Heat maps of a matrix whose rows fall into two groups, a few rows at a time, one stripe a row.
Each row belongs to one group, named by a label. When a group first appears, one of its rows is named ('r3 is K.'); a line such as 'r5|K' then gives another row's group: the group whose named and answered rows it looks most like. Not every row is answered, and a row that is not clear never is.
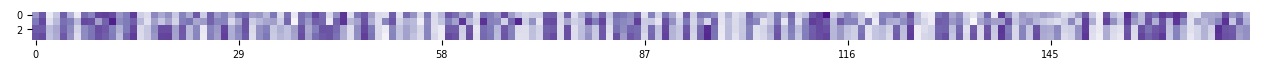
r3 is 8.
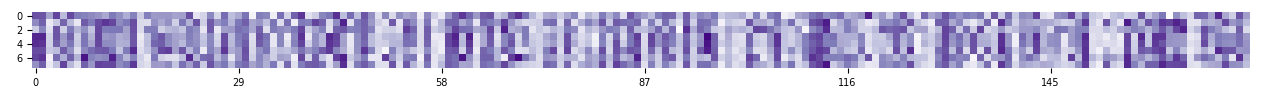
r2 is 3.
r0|3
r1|8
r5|8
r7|8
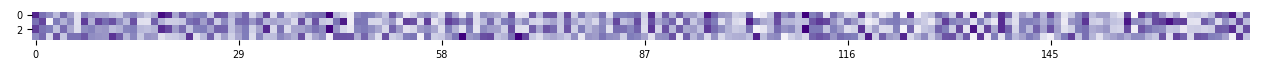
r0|8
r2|8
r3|3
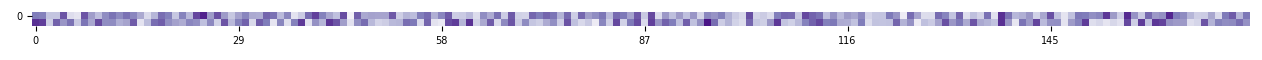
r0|8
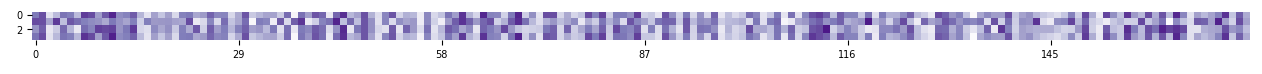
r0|8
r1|3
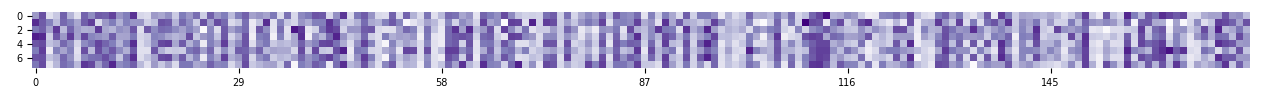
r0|8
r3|3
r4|8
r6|8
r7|8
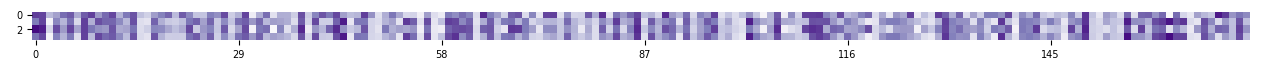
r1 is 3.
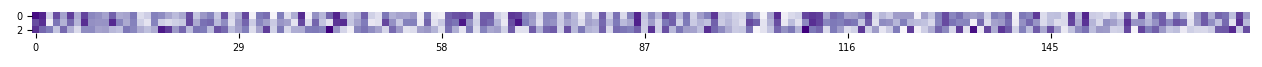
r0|3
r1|3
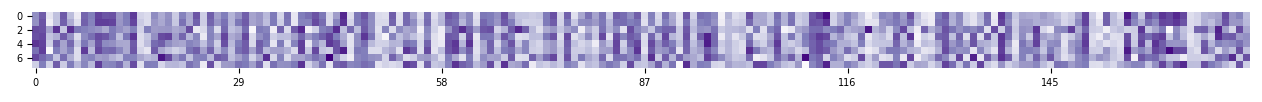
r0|8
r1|8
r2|3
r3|8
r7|3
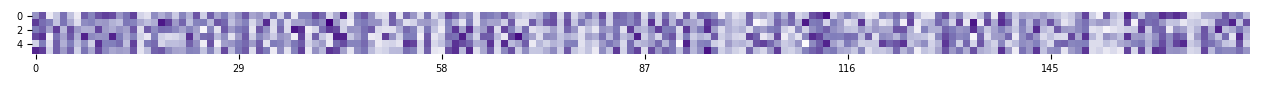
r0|8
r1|8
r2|3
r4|3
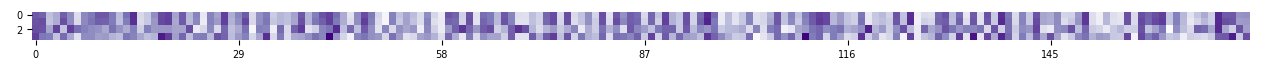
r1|8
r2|3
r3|8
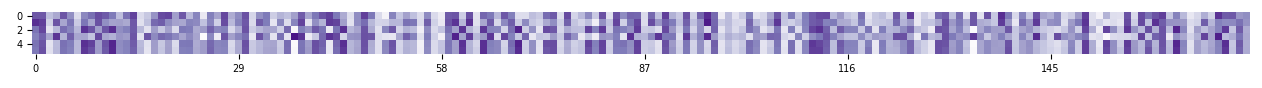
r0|8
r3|3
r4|8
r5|8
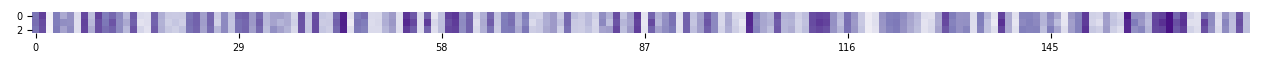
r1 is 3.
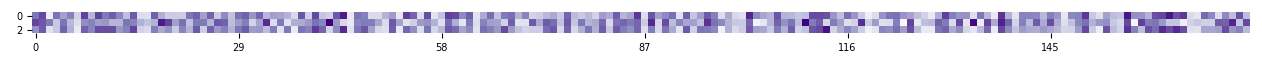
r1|8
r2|8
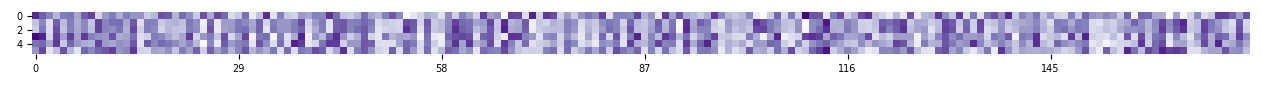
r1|3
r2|3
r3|3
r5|8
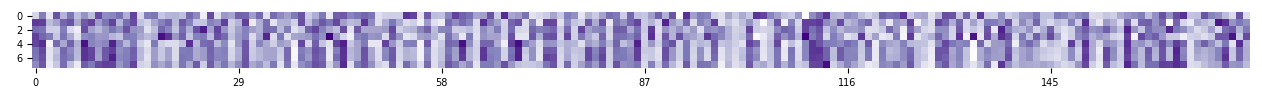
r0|3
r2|8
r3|8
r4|3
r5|8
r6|8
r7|8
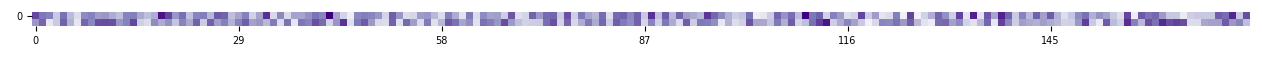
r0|8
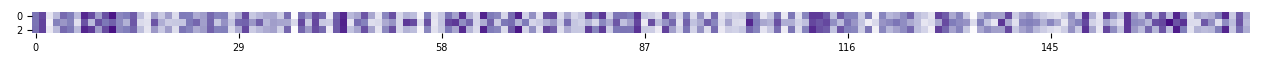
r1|3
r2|8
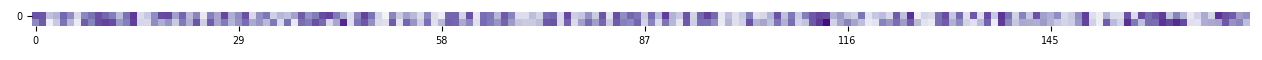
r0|8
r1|8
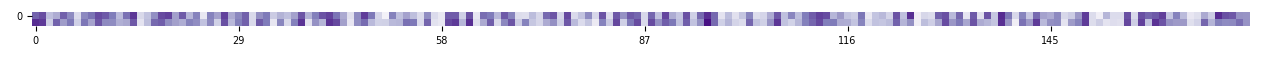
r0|8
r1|3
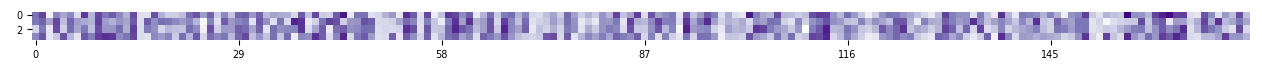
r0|3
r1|3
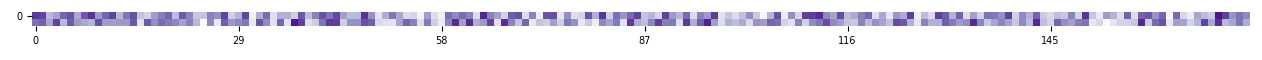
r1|3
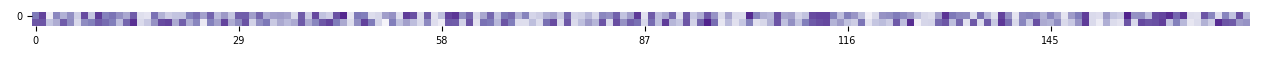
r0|3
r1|8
